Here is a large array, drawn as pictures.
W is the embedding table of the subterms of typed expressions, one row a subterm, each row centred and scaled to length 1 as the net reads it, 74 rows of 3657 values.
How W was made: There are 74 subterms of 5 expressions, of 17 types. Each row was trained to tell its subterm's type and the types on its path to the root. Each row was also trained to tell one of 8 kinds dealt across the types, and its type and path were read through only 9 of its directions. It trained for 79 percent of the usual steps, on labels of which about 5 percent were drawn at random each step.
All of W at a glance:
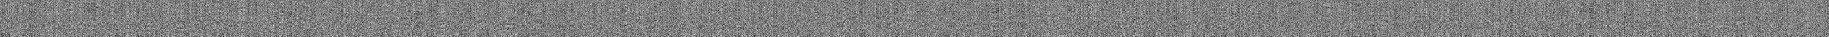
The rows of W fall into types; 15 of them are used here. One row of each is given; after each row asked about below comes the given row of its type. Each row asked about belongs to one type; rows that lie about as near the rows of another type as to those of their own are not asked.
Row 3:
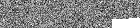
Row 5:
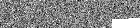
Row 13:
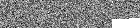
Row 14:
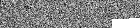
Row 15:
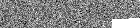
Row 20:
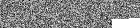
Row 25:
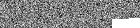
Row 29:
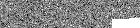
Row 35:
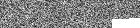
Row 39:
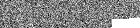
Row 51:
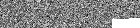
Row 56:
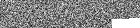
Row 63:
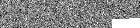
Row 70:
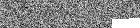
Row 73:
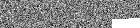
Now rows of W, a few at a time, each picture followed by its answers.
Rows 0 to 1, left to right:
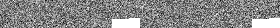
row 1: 39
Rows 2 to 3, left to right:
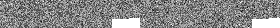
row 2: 70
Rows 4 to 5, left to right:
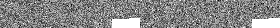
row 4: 29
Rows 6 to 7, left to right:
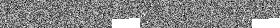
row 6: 13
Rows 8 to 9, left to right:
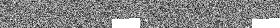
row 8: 20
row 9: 25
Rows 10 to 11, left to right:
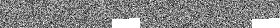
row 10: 39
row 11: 13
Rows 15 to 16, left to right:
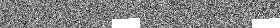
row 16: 13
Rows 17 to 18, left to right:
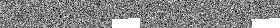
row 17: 51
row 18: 14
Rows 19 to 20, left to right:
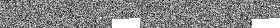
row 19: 25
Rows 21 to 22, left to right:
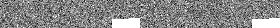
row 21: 14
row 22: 13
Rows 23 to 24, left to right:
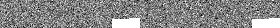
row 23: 70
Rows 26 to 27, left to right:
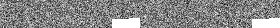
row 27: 63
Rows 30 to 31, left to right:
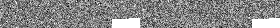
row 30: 15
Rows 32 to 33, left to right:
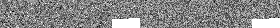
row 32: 14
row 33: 63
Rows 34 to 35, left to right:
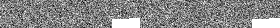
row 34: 25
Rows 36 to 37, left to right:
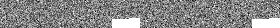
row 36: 13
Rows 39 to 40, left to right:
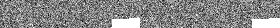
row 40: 14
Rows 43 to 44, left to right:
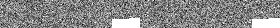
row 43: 29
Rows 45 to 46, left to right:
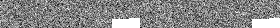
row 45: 70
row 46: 63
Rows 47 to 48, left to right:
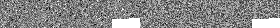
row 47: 35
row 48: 35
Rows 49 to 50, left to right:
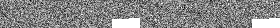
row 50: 20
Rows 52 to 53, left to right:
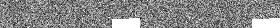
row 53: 25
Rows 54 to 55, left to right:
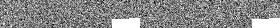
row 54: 63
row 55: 25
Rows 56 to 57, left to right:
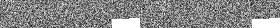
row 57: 56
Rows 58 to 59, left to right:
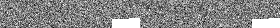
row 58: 70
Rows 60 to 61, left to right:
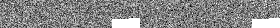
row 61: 73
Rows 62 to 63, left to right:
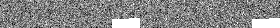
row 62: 51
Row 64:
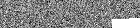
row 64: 56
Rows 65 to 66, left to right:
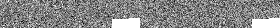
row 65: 15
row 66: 70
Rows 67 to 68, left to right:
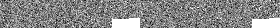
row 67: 73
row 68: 73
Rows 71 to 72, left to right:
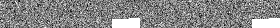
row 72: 20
